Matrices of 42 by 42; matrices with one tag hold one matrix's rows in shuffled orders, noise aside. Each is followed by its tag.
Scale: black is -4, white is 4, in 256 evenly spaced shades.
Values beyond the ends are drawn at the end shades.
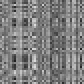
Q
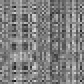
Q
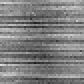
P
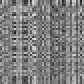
Q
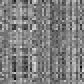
Q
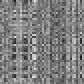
Q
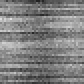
P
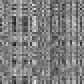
Q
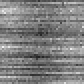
P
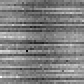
P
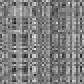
Q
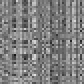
Q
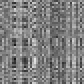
Q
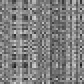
Q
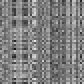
Q
